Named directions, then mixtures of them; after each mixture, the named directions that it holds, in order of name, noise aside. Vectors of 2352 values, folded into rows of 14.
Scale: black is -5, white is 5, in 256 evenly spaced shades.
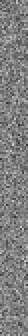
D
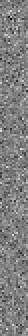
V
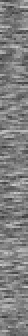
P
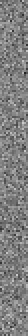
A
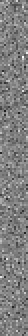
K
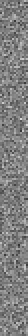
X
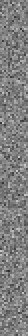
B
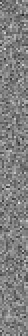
A, D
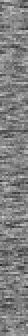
P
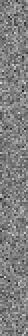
K, V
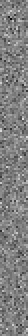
V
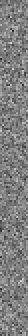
A, V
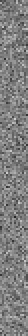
A, D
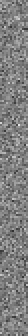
B, D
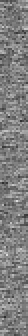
B, P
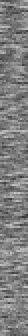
P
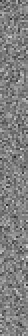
D, V
